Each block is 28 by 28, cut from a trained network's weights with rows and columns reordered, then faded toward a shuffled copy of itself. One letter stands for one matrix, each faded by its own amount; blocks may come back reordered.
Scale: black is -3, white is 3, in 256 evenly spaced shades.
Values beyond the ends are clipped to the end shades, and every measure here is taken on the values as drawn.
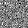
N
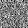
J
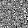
N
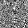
N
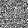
N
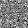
N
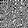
N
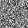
J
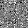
N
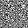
N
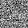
J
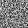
J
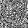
N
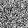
J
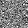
N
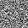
J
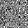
N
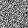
J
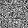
J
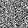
J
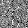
N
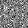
N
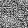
J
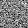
J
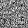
J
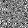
N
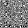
N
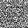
J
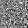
N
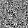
N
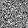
N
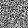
J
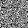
N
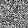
J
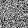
J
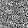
N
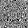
N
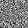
J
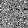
N
